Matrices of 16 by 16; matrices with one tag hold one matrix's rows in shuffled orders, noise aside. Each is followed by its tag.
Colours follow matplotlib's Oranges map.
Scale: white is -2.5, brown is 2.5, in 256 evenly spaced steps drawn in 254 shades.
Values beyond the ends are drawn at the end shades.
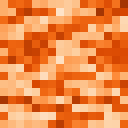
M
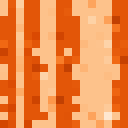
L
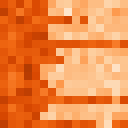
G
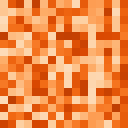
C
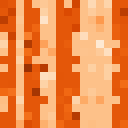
L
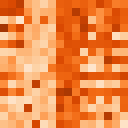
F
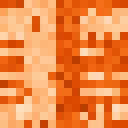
F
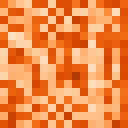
C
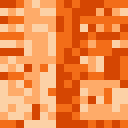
F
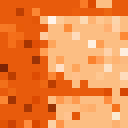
G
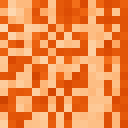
C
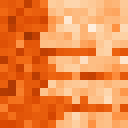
G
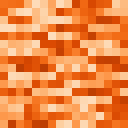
M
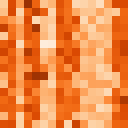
L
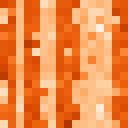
L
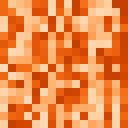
C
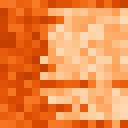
G
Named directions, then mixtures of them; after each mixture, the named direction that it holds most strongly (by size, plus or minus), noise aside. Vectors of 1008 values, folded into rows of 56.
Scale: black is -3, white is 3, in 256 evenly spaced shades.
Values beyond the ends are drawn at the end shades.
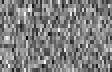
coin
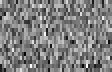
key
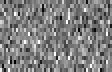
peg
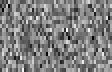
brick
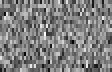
key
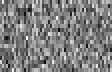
coin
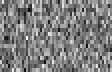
coin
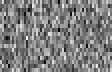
coin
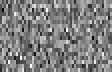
brick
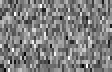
key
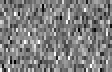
peg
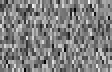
coin
